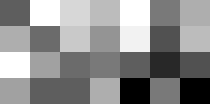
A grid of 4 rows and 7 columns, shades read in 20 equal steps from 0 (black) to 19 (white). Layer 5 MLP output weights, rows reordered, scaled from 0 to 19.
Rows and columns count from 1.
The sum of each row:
97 85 64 48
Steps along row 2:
down up down up down up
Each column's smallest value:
7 7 7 9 0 3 0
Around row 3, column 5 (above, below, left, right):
18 0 9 3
